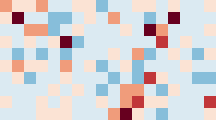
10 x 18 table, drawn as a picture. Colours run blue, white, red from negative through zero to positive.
Slope: none. Calmest part: bottom left. Histogram: skewed, a long tail of high values. Ninth with the highest average: bottom middle.
